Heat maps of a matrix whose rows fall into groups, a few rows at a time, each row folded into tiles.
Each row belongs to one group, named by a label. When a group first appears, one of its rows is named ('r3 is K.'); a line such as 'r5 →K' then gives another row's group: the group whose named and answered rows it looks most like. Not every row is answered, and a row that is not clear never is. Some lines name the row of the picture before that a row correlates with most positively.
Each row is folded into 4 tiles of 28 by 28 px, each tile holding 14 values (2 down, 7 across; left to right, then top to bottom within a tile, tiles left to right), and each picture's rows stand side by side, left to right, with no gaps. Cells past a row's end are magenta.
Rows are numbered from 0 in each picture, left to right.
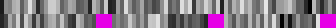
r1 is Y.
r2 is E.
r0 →Y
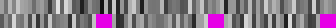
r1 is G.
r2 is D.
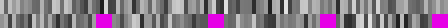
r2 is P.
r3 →D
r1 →D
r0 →E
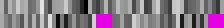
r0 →E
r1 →D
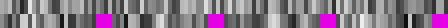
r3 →E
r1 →Y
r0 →D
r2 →Y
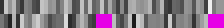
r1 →G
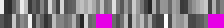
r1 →P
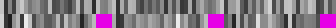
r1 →G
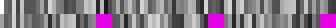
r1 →Y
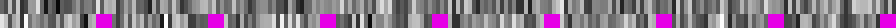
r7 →Y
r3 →Y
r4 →G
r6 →Y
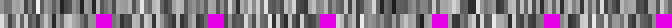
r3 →G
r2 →D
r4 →D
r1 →D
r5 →D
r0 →G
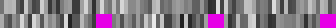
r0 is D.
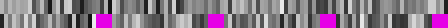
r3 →Y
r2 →E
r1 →P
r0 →E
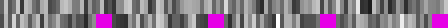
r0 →D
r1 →Y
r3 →P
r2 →P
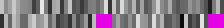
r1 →E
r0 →E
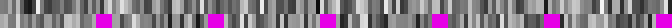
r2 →G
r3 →P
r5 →E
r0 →G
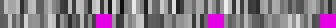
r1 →P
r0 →Y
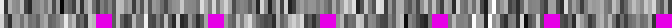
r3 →D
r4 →E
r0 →G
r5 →Y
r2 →P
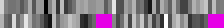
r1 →P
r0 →P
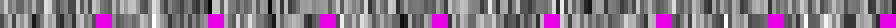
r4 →E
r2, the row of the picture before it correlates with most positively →0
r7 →Y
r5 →G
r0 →Y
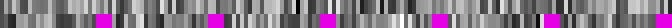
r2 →Y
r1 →P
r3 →P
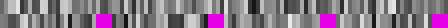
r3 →E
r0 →D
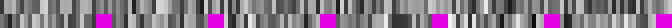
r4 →G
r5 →G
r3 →Y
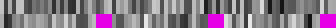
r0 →G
